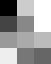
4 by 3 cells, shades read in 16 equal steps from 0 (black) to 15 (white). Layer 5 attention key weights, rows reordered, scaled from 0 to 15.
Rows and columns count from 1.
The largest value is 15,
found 2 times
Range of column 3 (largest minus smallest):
9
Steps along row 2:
up up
